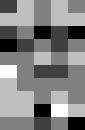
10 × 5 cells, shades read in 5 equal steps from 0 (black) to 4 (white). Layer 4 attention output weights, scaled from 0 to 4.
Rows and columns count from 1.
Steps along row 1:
up down up down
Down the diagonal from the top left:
1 3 0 1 3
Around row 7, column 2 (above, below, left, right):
2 3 3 2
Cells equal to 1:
8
